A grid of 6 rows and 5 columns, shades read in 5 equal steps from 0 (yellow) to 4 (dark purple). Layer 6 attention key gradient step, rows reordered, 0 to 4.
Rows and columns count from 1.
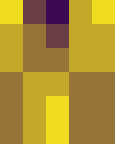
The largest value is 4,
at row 1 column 3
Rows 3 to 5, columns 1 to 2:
1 2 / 2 1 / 2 1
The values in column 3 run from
0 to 4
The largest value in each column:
2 3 4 2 2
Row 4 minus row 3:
1 -1 -1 1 1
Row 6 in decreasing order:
2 2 2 1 0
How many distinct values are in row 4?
2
